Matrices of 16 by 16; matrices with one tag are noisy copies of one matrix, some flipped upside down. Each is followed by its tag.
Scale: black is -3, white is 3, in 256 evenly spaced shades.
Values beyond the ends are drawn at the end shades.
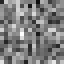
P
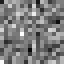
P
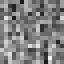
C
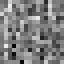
C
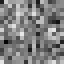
P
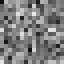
P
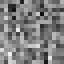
C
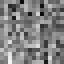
C
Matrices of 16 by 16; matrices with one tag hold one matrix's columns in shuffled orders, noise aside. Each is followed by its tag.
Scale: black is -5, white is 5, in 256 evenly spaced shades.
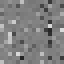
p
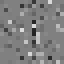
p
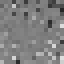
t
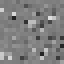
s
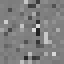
p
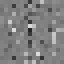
p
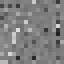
p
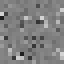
s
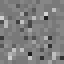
s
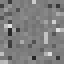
p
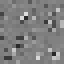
s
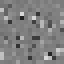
s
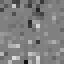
t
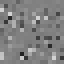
s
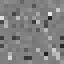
s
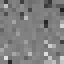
t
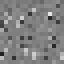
s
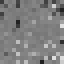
t
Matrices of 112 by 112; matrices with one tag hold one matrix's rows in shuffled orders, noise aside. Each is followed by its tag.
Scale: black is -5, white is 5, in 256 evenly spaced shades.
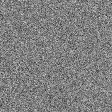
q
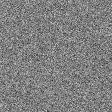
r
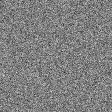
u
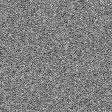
u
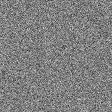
r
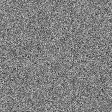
r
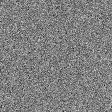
q
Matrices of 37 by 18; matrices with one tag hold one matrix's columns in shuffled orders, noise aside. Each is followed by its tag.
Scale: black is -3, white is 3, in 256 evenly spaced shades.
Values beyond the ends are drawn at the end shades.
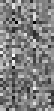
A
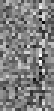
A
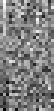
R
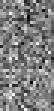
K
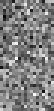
K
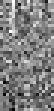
R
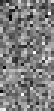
K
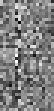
A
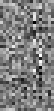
A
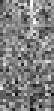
R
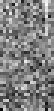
R
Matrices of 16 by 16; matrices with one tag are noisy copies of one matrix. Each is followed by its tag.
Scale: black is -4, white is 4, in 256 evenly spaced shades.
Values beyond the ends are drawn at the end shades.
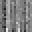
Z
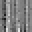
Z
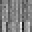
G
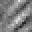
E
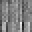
G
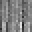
G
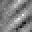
E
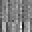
G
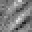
E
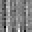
Z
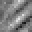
E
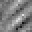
E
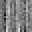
Z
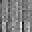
G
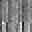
G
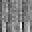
G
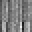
G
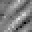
E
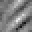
E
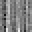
Z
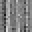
Z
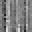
Z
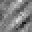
E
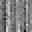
Z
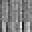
G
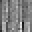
G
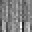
G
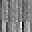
G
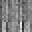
G
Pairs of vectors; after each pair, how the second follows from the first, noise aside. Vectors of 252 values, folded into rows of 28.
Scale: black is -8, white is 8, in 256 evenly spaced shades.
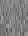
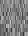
scaled up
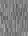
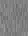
shrunk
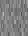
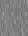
shrunk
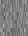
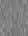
shrunk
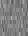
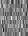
scaled up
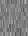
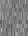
wrapped around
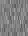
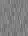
shrunk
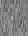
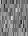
scaled up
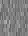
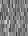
scaled up
